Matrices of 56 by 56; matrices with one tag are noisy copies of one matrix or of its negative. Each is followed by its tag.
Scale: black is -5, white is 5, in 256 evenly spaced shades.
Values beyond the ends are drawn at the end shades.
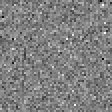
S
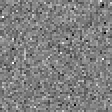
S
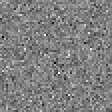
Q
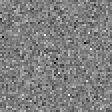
Q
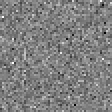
S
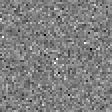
Q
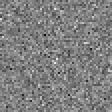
Q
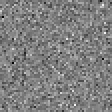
S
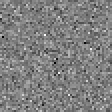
Q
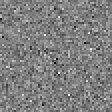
Q
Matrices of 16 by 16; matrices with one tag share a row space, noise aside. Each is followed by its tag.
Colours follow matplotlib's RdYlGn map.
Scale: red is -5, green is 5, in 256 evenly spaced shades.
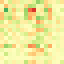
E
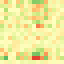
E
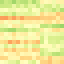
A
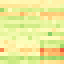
A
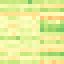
A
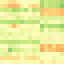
A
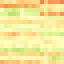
A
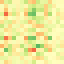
E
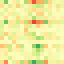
E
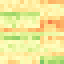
A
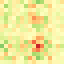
E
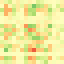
E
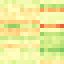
A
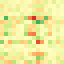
E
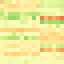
A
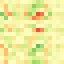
E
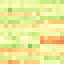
A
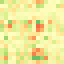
E
